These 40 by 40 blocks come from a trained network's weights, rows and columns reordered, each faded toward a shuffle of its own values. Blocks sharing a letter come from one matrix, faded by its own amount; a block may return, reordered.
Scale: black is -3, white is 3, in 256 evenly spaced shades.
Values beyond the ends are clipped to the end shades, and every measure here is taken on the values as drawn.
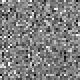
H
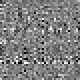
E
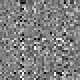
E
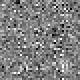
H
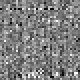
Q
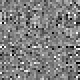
H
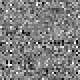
E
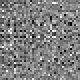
H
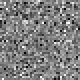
H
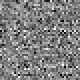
H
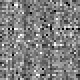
Q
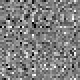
E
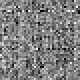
Q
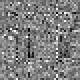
E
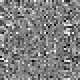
H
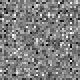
H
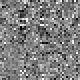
H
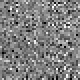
H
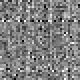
Q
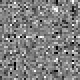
E
